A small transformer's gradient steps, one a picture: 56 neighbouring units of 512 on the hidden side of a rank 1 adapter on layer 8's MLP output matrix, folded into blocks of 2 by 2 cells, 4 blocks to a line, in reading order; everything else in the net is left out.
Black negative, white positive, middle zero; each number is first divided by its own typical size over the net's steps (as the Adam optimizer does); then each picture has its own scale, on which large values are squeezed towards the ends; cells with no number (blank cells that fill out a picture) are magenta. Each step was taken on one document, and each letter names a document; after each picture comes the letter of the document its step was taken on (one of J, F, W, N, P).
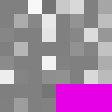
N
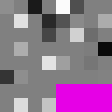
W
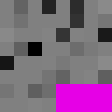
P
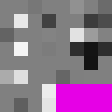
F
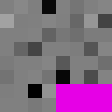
P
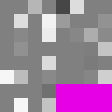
W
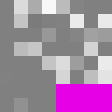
N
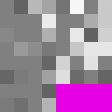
F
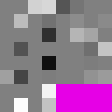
W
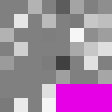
F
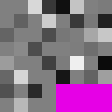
N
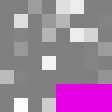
W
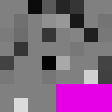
N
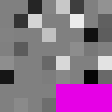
N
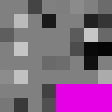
F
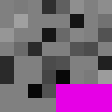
P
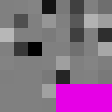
P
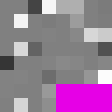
N
